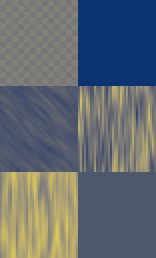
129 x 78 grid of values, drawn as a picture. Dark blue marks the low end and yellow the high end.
It is made of 3 by 2 panels. Panel 1,1: middling, checkered, faint in contrast. Panel 1,2: very low, flat. Panel 2,1: low, slanting down to the right, faint in contrast. Panel 2,2: middling, streaked downward, strong in contrast. Panel 3,1: high, streaked downward. Panel 3,2: low, flat.
